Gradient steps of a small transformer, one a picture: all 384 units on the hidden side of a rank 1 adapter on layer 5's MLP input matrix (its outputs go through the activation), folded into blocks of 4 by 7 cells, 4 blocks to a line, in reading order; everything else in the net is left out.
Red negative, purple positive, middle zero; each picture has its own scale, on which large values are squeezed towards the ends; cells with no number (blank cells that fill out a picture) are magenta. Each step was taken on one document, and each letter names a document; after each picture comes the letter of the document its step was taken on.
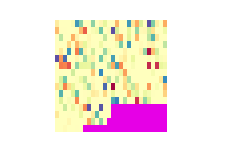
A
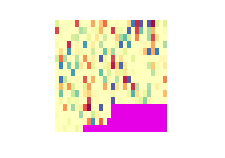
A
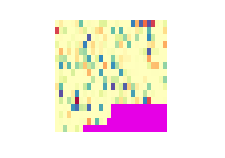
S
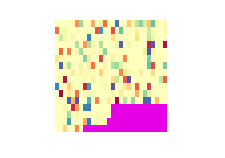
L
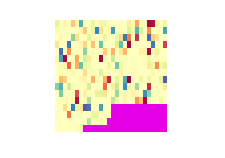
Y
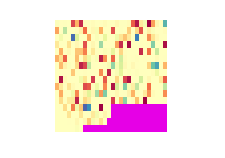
Y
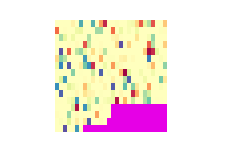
L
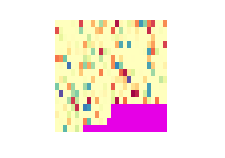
L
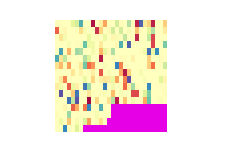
L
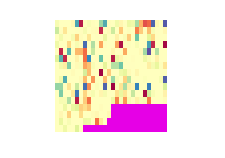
S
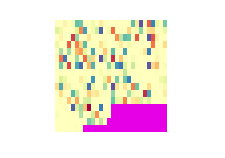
A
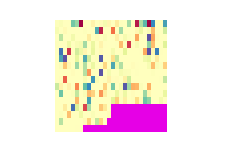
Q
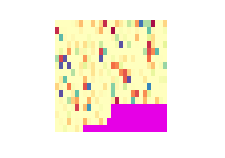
L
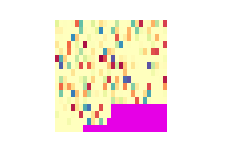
A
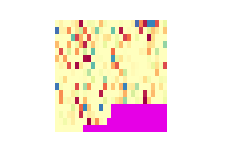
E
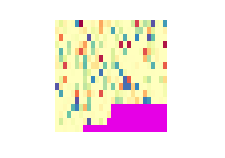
Q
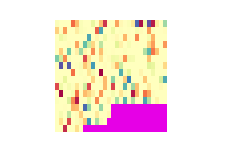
L
